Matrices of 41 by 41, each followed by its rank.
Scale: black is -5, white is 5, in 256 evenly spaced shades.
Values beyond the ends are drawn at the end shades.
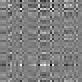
two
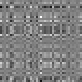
two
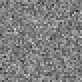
full rank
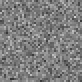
full rank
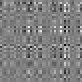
two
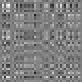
two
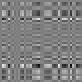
one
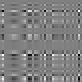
one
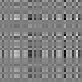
one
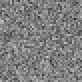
full rank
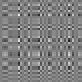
one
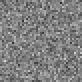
full rank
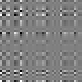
one
